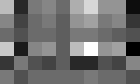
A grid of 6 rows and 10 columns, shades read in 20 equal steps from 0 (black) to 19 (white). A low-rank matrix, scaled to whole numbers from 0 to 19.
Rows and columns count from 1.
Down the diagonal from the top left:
14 5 8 11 7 8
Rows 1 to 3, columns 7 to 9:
16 11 11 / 12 9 10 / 9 8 7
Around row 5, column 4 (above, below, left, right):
11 8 6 7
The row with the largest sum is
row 4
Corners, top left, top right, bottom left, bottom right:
14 1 9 6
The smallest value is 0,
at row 4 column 10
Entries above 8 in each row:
7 6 2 7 2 2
